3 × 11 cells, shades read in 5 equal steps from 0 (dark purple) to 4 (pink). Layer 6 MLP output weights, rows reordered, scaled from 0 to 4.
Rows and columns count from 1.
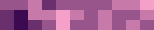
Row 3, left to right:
1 0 1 2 4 2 2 3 2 3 2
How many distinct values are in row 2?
5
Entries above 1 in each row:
10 9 8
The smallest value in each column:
1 0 1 1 2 2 2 2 2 2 2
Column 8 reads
2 3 3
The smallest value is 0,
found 2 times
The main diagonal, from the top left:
2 0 1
